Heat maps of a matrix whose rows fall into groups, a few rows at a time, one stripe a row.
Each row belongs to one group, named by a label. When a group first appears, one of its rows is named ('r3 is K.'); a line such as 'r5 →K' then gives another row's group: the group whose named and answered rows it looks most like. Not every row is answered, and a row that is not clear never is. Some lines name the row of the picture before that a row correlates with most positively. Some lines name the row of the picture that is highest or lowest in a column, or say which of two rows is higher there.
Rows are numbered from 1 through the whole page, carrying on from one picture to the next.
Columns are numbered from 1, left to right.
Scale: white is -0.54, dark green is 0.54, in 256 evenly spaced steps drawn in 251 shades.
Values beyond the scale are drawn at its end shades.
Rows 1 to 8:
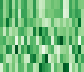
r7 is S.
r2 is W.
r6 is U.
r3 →U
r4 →S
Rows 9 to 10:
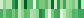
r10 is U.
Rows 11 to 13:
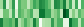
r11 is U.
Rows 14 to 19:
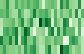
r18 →W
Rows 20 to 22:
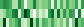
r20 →S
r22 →S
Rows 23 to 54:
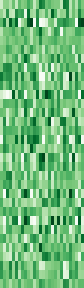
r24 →U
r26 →U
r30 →S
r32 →W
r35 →W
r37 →U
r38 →U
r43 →S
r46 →U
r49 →S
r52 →W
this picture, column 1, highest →31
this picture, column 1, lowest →38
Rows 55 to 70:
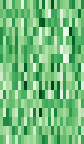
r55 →W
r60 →U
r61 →W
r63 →U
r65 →U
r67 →S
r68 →S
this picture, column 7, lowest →64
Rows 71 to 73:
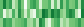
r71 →S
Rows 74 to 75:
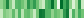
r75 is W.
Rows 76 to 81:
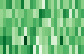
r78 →U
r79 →S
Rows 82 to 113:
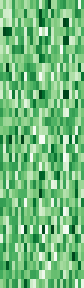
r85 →S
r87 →U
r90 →S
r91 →U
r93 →S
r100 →W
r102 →U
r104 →S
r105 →W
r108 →U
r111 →U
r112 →W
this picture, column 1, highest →97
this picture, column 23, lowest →107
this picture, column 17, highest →82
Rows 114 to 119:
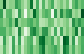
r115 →S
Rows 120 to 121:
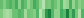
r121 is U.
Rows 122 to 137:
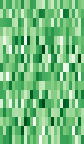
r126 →U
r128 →U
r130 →U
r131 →W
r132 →S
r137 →S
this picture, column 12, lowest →135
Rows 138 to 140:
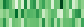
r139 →U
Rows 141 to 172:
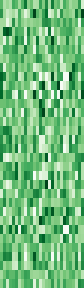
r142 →S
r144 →S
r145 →U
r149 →W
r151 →S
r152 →U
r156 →W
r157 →W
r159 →U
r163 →S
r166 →W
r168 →S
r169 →S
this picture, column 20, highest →150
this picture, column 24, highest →149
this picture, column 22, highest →165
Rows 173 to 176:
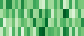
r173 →W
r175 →S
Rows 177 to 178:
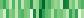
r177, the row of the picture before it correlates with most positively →176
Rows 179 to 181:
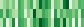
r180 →S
